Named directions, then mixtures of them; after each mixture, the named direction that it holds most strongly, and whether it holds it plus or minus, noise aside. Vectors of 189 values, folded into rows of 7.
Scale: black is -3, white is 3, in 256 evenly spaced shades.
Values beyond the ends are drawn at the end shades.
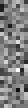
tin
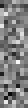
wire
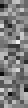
tin, plus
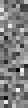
tin, minus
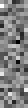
wire, minus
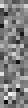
wire, minus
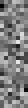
tin, plus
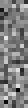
wire, minus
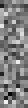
wire, plus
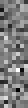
tin, plus
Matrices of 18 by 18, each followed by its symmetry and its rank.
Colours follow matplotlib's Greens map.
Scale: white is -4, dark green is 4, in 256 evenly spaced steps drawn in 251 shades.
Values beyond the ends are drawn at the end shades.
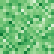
antisymmetric, full rank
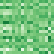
neither, rank three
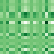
neither, rank one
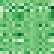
neither, rank three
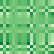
neither, rank one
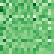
neither, rank three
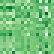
neither, rank three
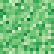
antisymmetric, full rank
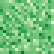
antisymmetric, full rank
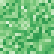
symmetric, full rank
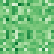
neither, rank three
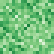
symmetric, full rank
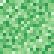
symmetric, full rank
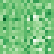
neither, rank three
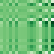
neither, rank one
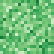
symmetric, full rank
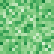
symmetric, full rank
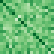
symmetric, full rank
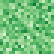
antisymmetric, full rank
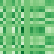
neither, rank one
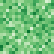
antisymmetric, full rank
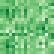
neither, rank three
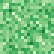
symmetric, full rank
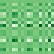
neither, rank one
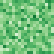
antisymmetric, full rank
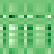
neither, rank one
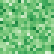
antisymmetric, full rank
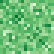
symmetric, full rank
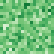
antisymmetric, full rank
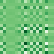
neither, rank one
